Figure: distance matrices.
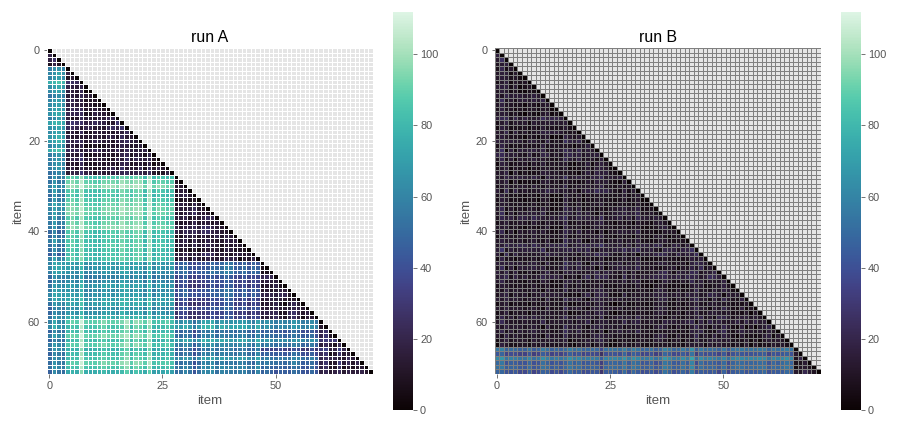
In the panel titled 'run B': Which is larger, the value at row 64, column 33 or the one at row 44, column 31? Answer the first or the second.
the second
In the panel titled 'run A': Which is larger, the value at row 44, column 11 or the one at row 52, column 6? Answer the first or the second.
the first
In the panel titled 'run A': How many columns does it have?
72
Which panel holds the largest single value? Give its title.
run A
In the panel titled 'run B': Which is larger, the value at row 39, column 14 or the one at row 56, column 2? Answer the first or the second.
the second
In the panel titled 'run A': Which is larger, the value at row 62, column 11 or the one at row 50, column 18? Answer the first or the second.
the first
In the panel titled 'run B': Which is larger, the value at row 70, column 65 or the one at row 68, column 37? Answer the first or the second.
the second
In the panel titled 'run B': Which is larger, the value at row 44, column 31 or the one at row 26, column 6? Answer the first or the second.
the first
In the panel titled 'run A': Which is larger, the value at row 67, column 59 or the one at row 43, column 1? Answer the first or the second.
the second
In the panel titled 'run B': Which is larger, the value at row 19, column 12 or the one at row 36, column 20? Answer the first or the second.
the second
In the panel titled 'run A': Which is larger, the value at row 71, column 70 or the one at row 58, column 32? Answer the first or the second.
the second
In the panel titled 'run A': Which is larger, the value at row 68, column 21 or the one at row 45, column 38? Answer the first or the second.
the first
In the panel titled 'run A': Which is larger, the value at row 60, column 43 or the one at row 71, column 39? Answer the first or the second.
the first
